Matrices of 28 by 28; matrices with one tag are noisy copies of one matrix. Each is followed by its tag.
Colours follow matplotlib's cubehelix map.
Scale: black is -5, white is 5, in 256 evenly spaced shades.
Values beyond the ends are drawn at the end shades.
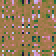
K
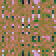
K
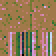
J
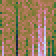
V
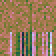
J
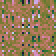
K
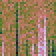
V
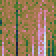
V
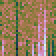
V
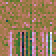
J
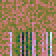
J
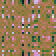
K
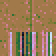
J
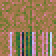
J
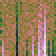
V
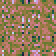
K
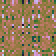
K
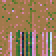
J
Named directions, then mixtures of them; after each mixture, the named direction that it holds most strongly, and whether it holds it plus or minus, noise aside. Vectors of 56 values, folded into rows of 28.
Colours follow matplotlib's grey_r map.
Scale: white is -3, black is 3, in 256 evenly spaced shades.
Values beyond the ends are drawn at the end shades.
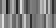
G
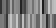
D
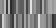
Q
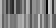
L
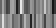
G, plus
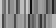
Q, minus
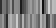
D, plus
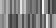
D, minus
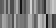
Q, plus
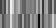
Q, minus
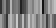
D, plus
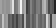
D, minus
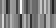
G, plus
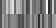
L, minus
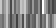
D, minus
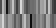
G, plus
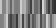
D, minus
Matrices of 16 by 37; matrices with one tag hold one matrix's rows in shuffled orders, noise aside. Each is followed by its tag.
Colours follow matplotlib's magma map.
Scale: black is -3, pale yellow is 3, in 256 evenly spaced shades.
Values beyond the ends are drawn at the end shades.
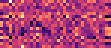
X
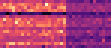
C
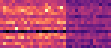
C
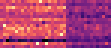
C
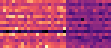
C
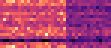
C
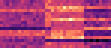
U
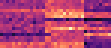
U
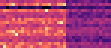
C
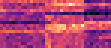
U
